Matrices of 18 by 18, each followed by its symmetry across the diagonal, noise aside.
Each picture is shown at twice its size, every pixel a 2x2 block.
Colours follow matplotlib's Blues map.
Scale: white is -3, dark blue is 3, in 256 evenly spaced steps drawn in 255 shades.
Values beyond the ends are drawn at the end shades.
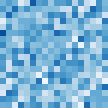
symmetric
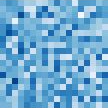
antisymmetric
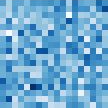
neither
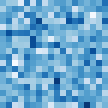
neither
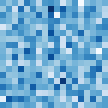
neither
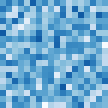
symmetric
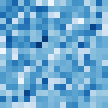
symmetric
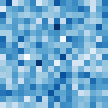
antisymmetric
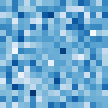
antisymmetric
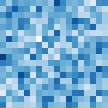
symmetric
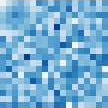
symmetric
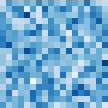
neither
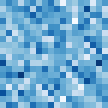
antisymmetric
